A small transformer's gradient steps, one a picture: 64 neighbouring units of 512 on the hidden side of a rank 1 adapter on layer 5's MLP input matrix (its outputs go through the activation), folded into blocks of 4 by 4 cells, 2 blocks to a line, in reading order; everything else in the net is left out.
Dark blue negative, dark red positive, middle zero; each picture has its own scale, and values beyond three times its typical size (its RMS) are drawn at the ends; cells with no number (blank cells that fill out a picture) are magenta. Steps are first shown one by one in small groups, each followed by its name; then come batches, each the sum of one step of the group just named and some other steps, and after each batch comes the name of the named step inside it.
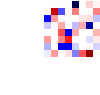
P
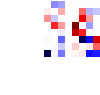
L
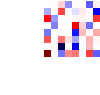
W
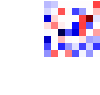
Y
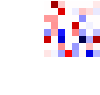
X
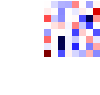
W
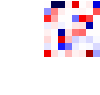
P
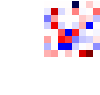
P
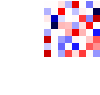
W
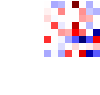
L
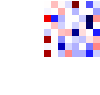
W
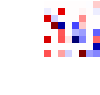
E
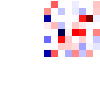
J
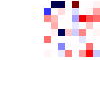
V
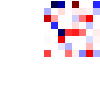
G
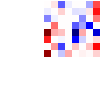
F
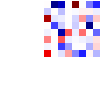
G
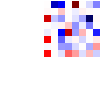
G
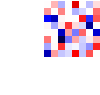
J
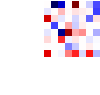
G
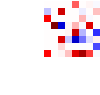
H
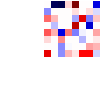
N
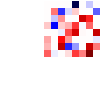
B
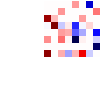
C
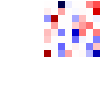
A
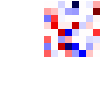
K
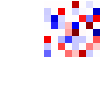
H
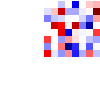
K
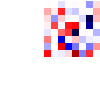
K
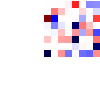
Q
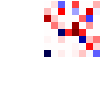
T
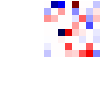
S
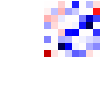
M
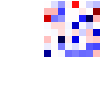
Q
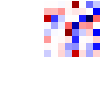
Q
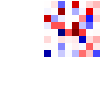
T
